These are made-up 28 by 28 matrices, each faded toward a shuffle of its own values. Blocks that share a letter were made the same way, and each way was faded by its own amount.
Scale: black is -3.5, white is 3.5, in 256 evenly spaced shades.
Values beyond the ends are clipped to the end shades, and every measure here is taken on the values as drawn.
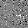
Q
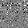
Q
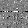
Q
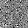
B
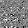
Q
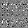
Q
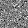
B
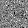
B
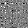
Q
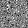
B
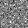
B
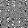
Q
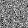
B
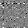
Q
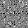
Q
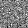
B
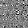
Q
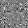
Q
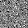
B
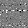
Q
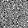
B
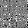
Q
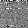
Q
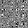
Q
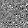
Q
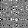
Q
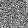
B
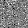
B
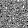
B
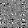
Q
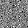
B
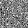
B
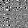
Q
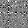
Q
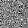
B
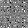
Q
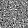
B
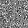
B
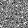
B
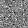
B
